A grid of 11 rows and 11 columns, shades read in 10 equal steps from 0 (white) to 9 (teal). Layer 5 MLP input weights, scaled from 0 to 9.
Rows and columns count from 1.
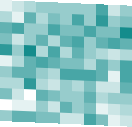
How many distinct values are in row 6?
6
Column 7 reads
4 7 5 7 6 5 7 3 4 4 2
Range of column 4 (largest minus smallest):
4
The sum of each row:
39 50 64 56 52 53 58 41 43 29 45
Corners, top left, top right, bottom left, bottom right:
1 4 4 2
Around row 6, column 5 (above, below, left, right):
7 3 7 5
